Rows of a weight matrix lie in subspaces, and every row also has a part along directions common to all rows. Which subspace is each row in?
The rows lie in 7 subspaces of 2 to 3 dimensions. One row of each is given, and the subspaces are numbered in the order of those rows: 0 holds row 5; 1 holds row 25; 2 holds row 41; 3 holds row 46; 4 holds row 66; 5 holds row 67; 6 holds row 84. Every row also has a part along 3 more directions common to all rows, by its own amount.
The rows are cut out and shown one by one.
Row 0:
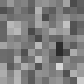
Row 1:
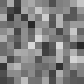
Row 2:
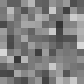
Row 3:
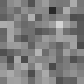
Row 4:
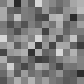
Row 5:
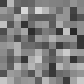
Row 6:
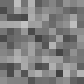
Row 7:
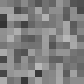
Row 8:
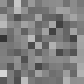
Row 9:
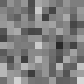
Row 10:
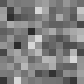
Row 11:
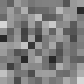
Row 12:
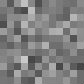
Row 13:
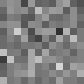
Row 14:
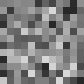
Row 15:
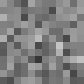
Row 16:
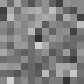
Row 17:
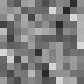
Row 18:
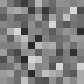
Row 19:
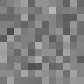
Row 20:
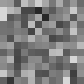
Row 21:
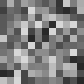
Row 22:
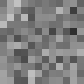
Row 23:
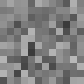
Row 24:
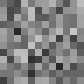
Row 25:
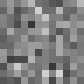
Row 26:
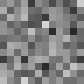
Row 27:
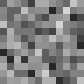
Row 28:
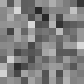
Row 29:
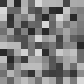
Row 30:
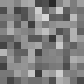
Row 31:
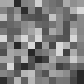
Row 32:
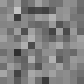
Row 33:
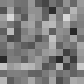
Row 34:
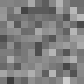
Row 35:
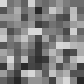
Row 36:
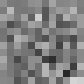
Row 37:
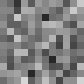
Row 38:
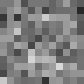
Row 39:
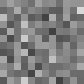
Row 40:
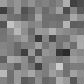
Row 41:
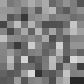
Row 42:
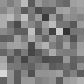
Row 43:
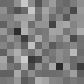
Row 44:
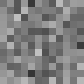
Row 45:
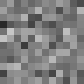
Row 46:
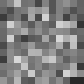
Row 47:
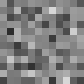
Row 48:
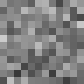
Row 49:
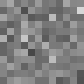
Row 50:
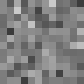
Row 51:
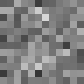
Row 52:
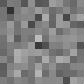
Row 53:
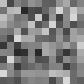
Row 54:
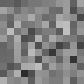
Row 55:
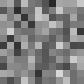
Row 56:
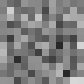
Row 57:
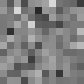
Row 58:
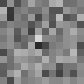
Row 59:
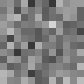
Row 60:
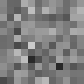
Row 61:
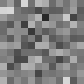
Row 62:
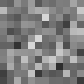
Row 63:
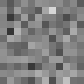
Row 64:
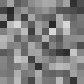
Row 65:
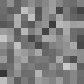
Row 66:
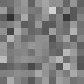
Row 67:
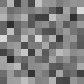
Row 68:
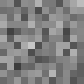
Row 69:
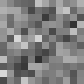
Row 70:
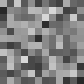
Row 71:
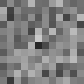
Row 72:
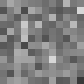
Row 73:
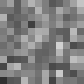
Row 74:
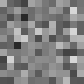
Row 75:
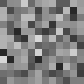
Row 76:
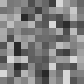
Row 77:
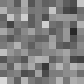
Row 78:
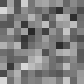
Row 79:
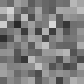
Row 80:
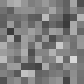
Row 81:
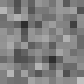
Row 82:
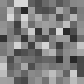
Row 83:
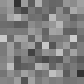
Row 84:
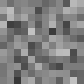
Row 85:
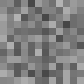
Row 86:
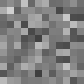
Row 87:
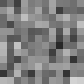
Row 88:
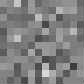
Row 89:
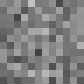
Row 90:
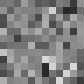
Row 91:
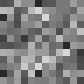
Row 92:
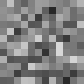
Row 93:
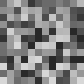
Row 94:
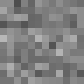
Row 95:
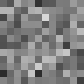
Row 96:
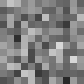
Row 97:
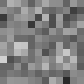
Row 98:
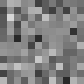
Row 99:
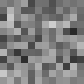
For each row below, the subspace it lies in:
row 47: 4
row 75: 0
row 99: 3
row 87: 3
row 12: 0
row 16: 2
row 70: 2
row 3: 3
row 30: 1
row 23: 4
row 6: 5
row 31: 5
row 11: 5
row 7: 5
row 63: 4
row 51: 6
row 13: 0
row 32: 0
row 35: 6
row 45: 5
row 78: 2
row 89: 1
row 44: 1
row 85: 1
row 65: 6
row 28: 1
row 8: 5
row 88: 3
